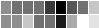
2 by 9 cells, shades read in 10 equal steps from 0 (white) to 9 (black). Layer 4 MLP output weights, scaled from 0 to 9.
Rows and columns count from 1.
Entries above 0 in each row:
9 8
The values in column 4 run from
5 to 5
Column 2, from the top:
5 4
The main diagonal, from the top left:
4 4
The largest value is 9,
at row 1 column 6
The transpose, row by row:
4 4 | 5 4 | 5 2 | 5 5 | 7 5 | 9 8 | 6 3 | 5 0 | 2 1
